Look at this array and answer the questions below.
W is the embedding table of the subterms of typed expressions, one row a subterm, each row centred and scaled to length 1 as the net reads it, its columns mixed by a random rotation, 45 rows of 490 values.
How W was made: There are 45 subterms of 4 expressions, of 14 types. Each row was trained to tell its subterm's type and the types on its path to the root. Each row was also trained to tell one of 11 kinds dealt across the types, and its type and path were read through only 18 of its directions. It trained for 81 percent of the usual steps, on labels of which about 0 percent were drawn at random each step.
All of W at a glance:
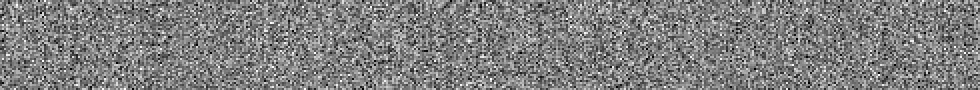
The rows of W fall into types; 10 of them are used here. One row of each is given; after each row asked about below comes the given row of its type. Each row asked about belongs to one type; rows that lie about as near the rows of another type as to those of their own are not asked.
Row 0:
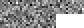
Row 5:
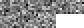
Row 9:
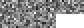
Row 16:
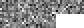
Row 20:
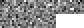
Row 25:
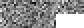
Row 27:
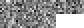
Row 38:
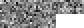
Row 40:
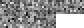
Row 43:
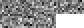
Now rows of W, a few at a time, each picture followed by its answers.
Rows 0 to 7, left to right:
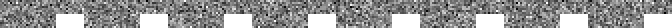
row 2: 9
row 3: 5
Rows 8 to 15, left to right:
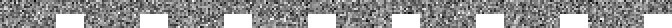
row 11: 20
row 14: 27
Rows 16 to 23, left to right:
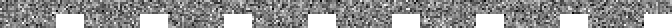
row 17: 9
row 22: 9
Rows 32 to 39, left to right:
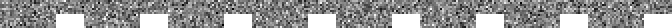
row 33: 20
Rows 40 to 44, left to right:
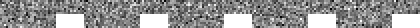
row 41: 20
